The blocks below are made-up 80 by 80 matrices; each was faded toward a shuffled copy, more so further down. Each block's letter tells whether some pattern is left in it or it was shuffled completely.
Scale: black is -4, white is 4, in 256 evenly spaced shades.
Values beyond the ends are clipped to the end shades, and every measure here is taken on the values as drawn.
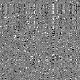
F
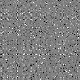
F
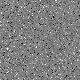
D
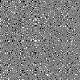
F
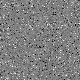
D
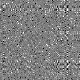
F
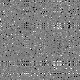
F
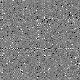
F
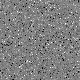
D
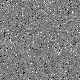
D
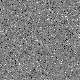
D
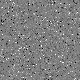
D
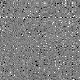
F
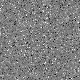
D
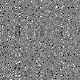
F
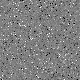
D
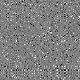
F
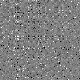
F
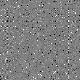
F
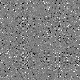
F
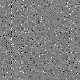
F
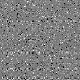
F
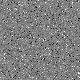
D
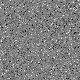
D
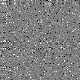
F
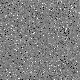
D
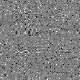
F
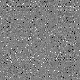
F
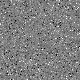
D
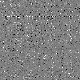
F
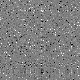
F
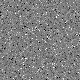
D
